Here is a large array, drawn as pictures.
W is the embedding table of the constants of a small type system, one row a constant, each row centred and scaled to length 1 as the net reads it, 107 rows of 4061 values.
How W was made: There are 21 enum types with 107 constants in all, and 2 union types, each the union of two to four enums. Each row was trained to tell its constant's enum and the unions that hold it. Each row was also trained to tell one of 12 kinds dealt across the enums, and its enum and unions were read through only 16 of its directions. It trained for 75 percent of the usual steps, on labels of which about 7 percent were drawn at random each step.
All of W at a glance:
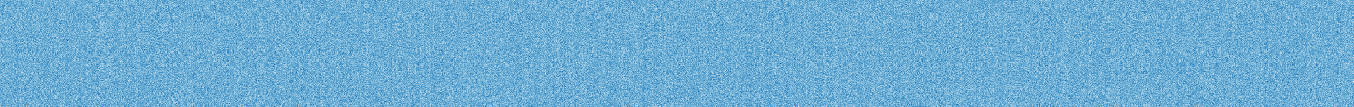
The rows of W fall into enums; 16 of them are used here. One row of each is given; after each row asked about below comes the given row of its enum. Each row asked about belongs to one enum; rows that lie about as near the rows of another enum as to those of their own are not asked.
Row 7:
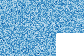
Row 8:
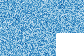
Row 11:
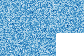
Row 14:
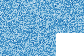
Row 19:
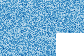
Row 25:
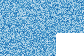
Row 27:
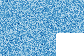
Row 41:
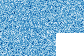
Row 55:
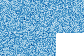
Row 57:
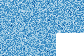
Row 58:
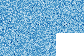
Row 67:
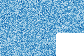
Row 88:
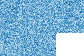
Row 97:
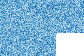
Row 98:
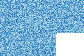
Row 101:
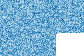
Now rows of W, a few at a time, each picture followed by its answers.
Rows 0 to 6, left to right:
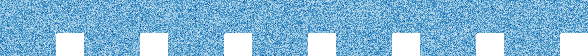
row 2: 67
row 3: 11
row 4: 101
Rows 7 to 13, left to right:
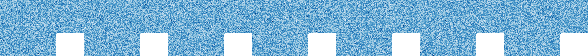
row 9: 97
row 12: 25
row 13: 19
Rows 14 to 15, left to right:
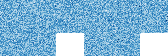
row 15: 57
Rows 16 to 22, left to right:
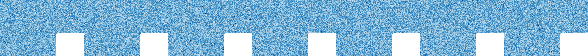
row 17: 67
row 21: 55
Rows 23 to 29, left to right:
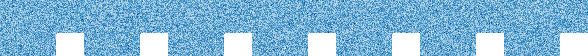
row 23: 25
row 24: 101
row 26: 97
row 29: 14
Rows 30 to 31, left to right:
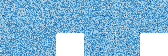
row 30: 25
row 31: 27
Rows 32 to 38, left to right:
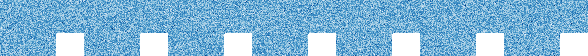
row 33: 97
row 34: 98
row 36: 98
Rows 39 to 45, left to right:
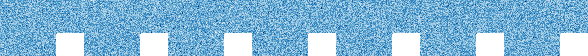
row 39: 67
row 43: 19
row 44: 67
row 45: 11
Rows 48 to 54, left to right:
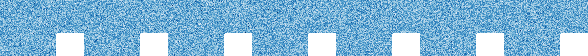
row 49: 58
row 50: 58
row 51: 8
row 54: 19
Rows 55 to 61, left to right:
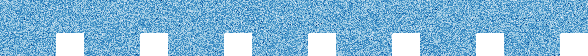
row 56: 14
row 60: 8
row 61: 14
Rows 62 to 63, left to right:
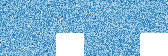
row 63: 19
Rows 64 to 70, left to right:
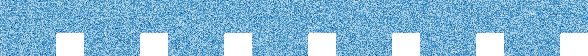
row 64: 27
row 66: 27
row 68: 57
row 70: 27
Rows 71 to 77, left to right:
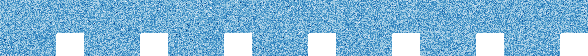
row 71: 25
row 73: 101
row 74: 7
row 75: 14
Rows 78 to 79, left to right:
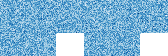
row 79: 101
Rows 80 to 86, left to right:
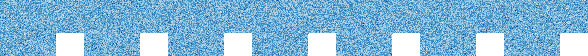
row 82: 11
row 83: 25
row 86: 41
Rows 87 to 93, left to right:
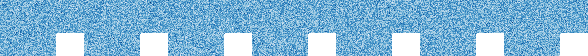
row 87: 14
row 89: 88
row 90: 98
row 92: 27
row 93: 55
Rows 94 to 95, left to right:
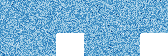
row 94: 55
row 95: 11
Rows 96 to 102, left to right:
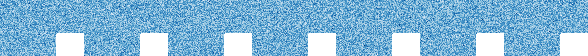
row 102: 55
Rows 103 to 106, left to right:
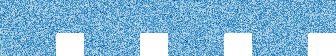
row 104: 55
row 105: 19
